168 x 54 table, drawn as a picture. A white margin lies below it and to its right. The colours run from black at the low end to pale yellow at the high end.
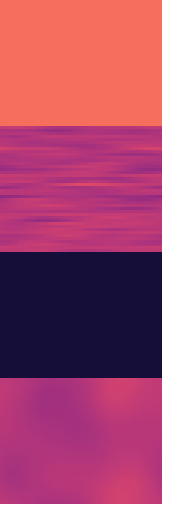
The table splits into 4 rows of 1 panel. Panel 1,1: high, flat. Panel 2,1: middling, streaked across, faint in contrast. Panel 3,1: very low, flat. Panel 4,1: middling, smooth, faint in contrast.
